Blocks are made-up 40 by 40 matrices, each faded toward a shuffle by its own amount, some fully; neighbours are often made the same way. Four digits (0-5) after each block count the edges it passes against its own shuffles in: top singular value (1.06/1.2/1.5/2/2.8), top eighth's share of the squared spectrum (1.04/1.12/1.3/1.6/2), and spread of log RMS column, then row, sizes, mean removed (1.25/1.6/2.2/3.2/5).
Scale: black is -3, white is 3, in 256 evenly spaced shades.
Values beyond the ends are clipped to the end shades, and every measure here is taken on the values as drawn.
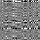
4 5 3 3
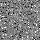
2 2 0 0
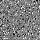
0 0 0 0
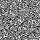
1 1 0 0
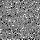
3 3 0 1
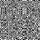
3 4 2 2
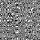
3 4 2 2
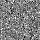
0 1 0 0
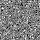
0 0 0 0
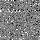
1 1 0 1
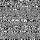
2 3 0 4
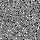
0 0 0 0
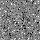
0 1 0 0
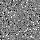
1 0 0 0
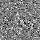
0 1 0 1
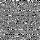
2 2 0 3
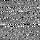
2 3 0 3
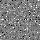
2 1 0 0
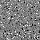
0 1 0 0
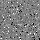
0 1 0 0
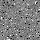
0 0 0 0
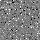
1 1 0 1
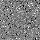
0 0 0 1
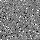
0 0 0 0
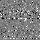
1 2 0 2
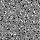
0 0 0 0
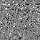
1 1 0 1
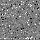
1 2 0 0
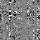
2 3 3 2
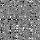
2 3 2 2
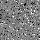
1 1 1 0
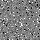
0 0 0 1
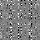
2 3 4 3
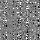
2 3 3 2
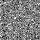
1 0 0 0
